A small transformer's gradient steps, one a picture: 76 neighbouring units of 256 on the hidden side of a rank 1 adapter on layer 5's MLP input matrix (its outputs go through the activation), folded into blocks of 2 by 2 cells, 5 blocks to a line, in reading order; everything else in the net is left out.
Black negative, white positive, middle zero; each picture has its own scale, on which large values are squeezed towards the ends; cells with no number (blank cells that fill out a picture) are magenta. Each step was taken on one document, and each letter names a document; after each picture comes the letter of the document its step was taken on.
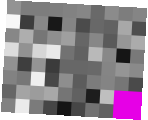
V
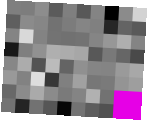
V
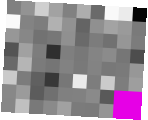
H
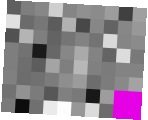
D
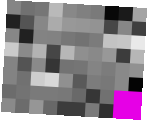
V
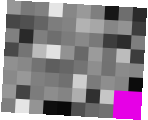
V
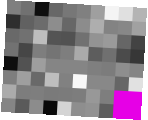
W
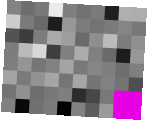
D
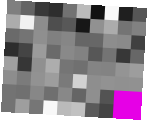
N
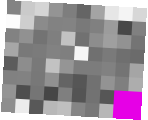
H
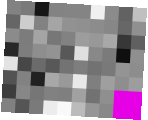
N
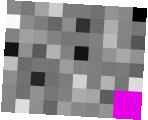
H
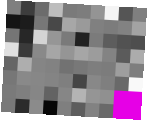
W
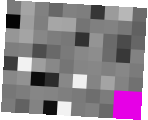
W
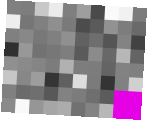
H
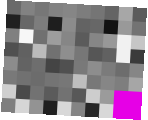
V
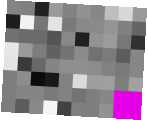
W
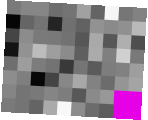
N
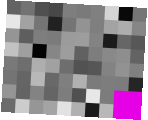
D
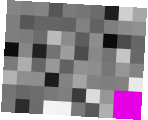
D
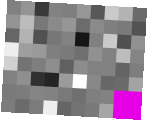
W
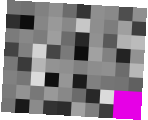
V
